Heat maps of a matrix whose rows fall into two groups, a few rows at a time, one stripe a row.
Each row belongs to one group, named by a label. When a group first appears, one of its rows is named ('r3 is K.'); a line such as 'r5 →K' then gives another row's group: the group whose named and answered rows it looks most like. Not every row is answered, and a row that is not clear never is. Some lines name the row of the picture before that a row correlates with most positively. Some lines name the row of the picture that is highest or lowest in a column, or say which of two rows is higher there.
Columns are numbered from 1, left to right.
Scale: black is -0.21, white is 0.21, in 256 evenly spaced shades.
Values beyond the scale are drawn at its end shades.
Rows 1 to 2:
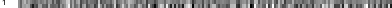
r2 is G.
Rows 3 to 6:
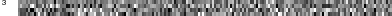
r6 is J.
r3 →G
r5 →G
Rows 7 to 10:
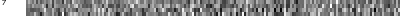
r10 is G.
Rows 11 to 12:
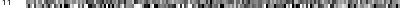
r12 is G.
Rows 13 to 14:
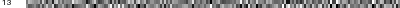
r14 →J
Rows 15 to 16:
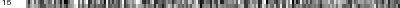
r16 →G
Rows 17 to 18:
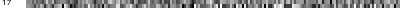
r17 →J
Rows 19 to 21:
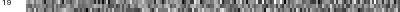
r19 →G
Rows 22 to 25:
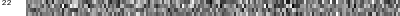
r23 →G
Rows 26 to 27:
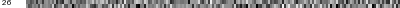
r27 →J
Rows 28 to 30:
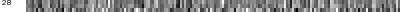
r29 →G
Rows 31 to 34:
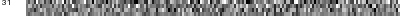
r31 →J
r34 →G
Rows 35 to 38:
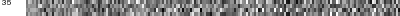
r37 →G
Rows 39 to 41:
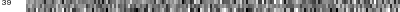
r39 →G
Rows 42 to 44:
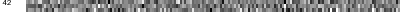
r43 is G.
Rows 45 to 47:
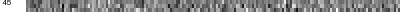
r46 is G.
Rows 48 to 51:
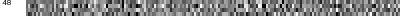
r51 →J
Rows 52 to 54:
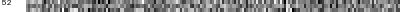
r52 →G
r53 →J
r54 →G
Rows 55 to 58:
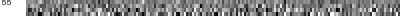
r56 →G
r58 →G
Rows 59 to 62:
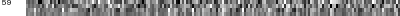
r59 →G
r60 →J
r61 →G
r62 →G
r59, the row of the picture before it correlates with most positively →58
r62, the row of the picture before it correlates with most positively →58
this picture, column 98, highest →60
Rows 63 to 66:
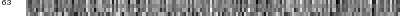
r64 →J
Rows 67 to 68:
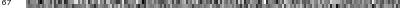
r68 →J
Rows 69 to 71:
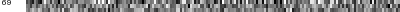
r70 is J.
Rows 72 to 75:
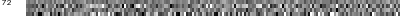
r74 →J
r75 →G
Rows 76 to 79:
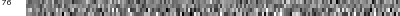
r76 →J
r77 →G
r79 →G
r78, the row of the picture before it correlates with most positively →72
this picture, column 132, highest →76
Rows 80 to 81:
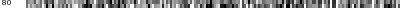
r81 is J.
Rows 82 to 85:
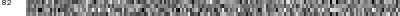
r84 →G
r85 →J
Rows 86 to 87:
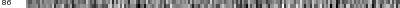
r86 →J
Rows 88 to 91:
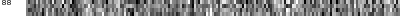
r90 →J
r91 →J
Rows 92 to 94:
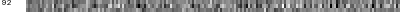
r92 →J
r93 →J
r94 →G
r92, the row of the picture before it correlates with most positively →90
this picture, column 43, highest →93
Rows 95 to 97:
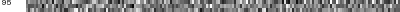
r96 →J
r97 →G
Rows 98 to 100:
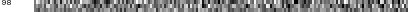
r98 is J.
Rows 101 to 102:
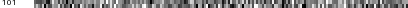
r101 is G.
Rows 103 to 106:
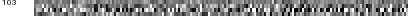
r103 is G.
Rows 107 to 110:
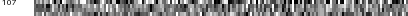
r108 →G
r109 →G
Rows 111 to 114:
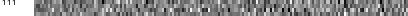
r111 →J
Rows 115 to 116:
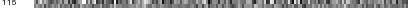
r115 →G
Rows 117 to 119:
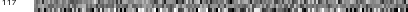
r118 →G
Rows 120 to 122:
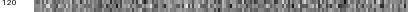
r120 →J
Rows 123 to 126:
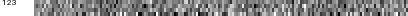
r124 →J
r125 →G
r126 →J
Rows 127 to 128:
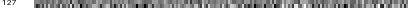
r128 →J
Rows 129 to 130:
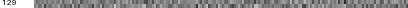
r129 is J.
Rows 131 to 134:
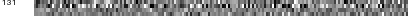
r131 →J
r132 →G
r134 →G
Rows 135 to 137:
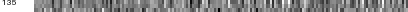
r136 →G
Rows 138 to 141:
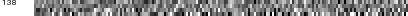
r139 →G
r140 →J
